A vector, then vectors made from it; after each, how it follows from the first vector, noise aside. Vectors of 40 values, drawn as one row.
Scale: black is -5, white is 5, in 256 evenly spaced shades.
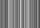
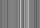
partly zeroed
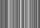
copied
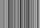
negated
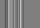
partly zeroed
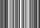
scaled up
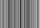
negated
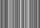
copied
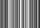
scaled up
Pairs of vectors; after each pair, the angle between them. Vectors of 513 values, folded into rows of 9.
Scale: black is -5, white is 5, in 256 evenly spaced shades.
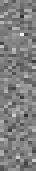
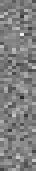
nearly parallel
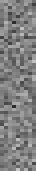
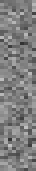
partly opposed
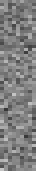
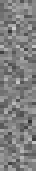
partly opposed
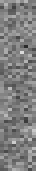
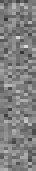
nearly opposite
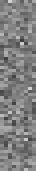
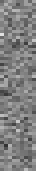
partly aligned
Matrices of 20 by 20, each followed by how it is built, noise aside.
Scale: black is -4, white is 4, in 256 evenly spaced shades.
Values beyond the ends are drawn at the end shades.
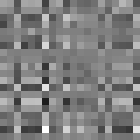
low rank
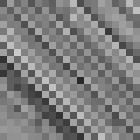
Toeplitz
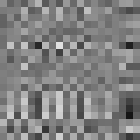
low rank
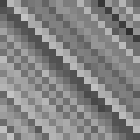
Toeplitz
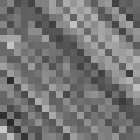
Toeplitz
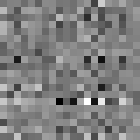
low rank
